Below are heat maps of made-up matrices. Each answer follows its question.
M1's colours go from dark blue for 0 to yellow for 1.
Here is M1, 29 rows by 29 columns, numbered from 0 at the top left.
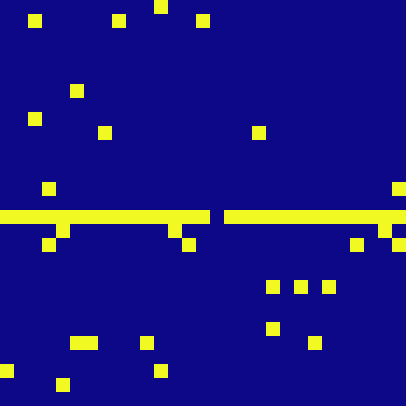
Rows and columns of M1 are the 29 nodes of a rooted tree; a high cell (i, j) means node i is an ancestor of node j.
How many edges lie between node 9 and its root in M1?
1
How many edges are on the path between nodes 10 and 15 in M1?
2
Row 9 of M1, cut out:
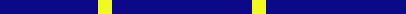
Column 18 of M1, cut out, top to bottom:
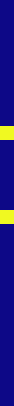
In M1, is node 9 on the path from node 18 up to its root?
yes
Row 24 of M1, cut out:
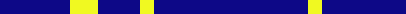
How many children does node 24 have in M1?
3
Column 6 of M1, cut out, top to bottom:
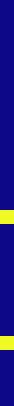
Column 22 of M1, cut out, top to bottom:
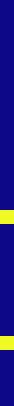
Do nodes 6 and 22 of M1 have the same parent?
yes
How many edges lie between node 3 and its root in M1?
3
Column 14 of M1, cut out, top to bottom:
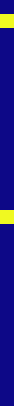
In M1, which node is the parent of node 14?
1
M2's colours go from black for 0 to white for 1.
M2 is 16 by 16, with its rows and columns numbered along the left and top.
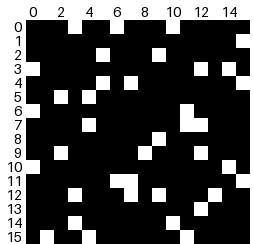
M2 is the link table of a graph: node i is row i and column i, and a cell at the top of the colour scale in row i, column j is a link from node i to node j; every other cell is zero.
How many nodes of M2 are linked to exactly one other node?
3
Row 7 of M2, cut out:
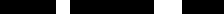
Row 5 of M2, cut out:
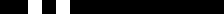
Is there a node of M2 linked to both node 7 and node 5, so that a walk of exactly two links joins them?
yes
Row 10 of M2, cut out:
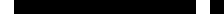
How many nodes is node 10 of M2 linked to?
2
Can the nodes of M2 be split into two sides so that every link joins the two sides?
yes
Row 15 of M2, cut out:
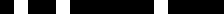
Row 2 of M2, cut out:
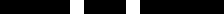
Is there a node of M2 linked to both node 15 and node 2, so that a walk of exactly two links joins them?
no
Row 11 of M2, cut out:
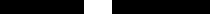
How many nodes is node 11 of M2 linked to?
3
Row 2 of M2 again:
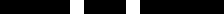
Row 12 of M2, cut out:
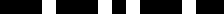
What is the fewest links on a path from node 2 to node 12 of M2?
2
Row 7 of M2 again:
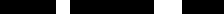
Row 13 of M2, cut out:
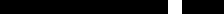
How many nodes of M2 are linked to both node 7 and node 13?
1
